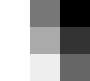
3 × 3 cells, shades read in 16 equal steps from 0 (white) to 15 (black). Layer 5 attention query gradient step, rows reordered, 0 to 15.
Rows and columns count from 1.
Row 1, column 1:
0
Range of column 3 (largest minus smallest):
6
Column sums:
0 14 36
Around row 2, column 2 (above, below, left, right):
8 1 0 12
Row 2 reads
0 5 12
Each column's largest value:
0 8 15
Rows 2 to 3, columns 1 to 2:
0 5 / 0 1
